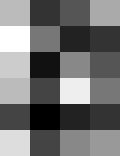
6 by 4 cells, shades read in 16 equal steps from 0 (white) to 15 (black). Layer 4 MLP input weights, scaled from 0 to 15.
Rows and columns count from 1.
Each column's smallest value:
0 8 1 5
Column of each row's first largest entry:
2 3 2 2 2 2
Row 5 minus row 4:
7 4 12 4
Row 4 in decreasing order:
11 8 4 1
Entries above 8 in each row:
2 2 2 1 4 1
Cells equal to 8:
2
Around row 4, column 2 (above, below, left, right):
14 15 4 1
